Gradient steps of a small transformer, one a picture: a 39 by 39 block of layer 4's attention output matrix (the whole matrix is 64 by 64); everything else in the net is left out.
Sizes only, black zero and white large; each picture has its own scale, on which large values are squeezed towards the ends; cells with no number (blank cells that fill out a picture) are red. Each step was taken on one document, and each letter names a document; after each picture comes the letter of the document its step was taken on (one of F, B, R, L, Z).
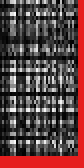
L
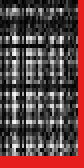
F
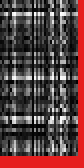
F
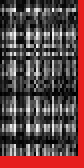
L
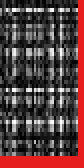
F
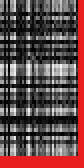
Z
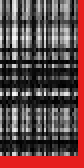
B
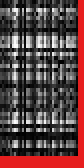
B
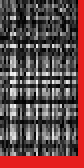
Z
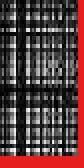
L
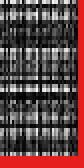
Z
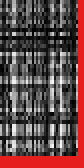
F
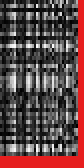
L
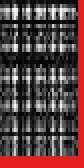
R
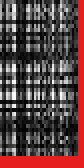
F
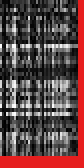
Z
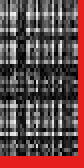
L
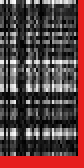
Z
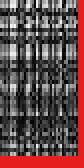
L
